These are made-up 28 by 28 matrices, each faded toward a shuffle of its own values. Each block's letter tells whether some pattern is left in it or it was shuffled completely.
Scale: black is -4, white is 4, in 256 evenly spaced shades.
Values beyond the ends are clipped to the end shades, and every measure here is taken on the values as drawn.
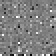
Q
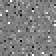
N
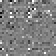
Q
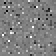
N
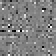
Q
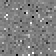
N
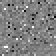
N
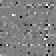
Q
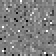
N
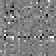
Q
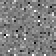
N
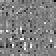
Q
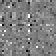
Q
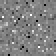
N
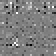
Q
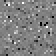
N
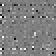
Q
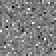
N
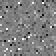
N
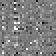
Q
